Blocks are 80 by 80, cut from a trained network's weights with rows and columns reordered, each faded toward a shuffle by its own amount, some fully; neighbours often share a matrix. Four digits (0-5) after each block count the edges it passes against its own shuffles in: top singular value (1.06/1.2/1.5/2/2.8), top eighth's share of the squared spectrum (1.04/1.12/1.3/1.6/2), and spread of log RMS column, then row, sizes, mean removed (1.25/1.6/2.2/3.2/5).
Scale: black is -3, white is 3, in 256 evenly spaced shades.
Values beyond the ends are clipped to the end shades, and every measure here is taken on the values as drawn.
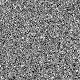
0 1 0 0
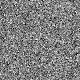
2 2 0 0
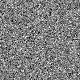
0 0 0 0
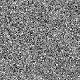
2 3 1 1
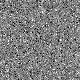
0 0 0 0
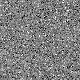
0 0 0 0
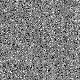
1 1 0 0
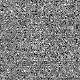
2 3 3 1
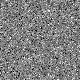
0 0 0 0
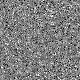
0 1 0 0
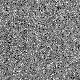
0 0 0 0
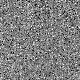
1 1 0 0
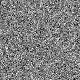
2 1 0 0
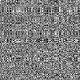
4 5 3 3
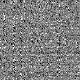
2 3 3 1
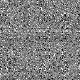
3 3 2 1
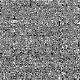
2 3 3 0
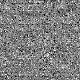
2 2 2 0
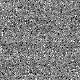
2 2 1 0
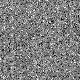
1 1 0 0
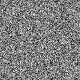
2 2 0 0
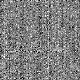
3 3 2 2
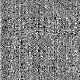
3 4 1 3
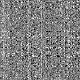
3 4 2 3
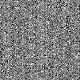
2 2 1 2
